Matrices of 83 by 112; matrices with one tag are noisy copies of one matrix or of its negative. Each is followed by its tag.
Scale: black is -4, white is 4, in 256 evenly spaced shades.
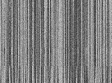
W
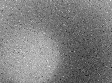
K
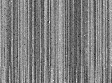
W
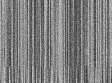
W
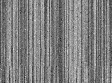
W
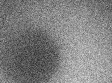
K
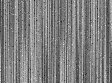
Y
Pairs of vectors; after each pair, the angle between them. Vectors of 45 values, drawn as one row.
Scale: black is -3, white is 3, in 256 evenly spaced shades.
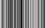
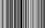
nearly parallel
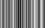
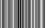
nearly parallel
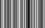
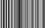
partly opposed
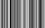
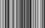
partly opposed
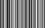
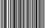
nearly opposite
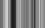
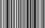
orthogonal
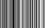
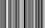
orthogonal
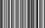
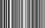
partly aligned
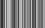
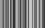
orthogonal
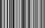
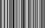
nearly parallel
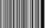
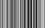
partly opposed
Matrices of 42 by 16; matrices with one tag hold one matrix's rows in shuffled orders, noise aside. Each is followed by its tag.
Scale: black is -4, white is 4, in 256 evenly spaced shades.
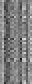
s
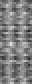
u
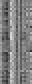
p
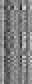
s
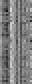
p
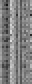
p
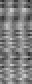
u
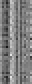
p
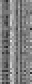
p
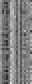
p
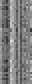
p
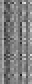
s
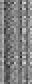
s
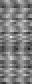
u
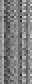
s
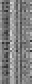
p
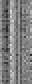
p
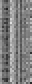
p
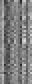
s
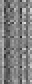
s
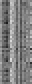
p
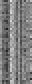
p
